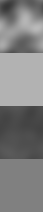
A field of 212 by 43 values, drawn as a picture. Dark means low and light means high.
It is made of 4 by 1 panels. Panel 1,1: middling, smooth, strong in contrast. Panel 2,1: high, flat. Panel 3,1: low, smooth, faint in contrast. Panel 4,1: middling, flat.
